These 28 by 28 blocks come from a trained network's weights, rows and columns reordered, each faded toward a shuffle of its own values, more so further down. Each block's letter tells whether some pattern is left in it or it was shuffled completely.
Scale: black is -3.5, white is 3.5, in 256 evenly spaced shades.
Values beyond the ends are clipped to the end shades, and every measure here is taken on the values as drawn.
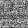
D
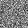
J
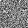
J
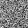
J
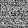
D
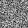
J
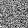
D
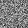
J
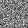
J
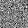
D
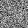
J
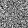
J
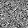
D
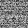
D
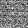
D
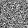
J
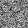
J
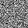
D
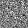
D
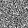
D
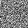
J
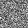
J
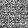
D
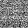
D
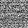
D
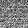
D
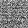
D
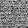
D
